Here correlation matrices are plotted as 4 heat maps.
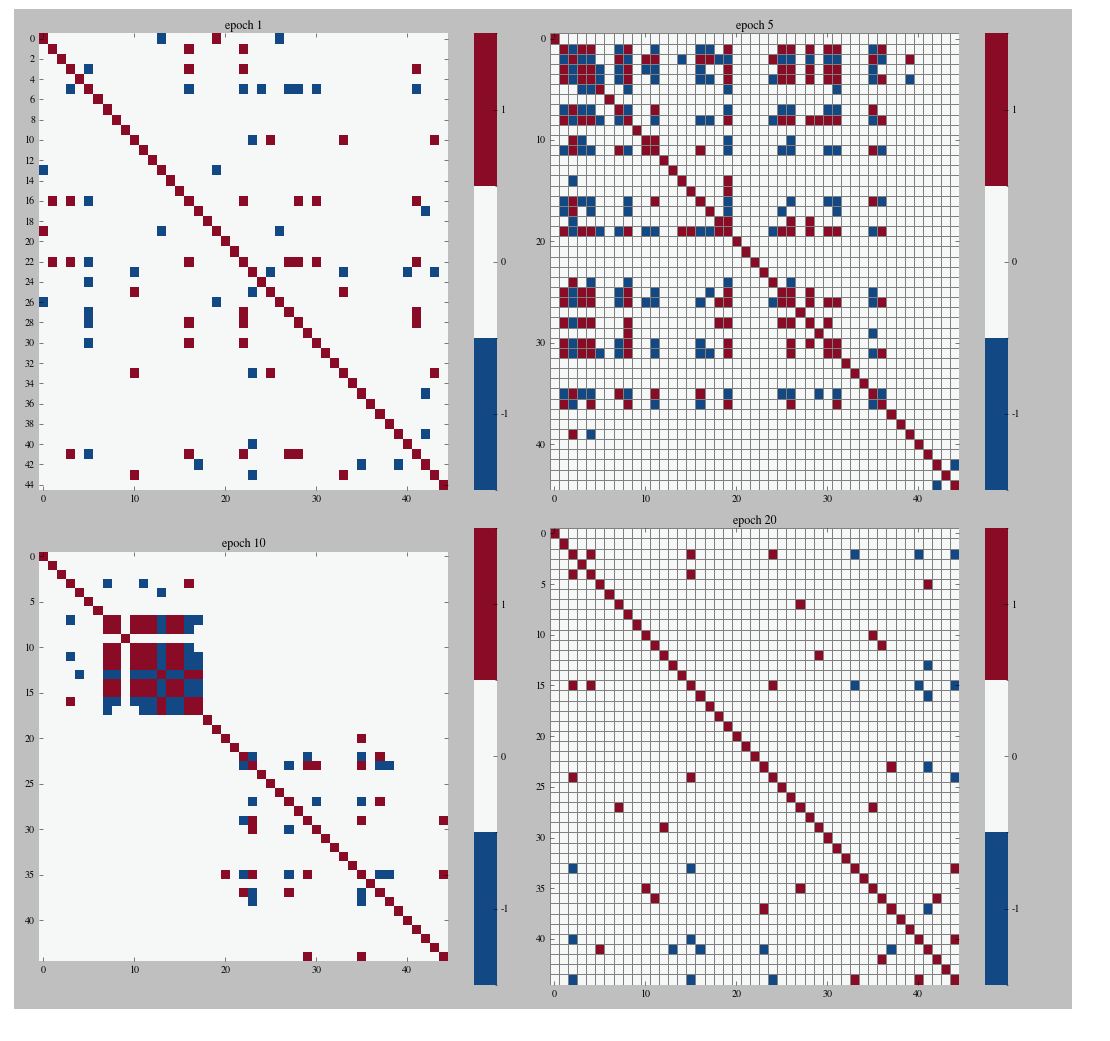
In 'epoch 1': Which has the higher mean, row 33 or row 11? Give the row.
33
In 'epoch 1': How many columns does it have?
45
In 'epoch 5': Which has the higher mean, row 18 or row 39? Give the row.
18
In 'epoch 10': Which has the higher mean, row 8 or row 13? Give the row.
8
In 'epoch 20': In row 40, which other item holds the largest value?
44
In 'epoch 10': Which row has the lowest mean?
13
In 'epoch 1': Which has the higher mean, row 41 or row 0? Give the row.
41
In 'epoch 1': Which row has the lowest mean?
5
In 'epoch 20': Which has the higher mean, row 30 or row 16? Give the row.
30
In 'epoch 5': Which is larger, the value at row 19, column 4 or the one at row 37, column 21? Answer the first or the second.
the first
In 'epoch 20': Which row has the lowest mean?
41
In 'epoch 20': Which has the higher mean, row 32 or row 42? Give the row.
42
